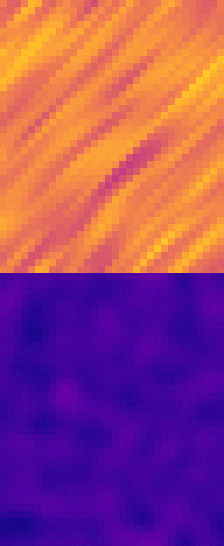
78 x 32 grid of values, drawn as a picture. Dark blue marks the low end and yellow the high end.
The table splits into 2 rows of 1 panel. Panel 1,1: high, slanting up to the right. Panel 2,1: very low, blotchy, faint in contrast.
